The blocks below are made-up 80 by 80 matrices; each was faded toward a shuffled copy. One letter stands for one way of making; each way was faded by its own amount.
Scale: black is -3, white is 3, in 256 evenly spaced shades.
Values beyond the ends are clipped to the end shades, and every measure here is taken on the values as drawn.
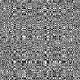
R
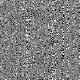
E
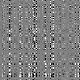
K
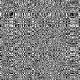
R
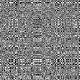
R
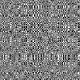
R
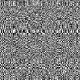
R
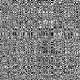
R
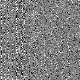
E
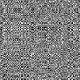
R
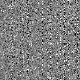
E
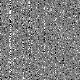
E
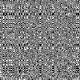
R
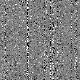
E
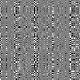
K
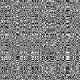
R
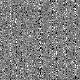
E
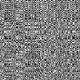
R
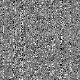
E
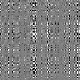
K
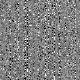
E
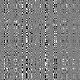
K
